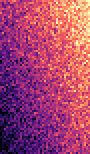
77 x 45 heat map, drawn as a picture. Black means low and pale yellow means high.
The ninth with the highest average is the top right. The field climbs toward the top right. The bottom left is the ninth with the lowest average. No single row or column stands out from its neighbours. The halves do not mirror each other.
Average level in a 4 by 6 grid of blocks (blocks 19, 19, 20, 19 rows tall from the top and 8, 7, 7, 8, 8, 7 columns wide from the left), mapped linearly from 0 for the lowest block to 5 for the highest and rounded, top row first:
2 3 3 4 4 5 | 1 2 3 3 4 4 | 1 1 2 2 3 4 | 0 1 1 2 2 3
